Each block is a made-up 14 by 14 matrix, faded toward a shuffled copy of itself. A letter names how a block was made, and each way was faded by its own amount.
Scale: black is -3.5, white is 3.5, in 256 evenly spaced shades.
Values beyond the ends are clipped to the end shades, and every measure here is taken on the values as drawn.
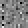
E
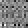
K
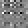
K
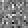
E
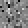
E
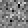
E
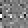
K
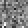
E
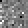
E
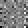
K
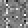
E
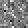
E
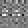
K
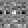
K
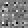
K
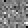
E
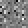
E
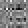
K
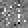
E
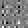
K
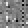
E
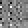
K
